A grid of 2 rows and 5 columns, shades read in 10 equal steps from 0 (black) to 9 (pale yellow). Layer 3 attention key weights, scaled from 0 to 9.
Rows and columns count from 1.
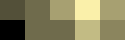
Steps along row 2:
up same up down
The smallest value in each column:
0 4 4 7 5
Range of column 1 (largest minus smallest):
3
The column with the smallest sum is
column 1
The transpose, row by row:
3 0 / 4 4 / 6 4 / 9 7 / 6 5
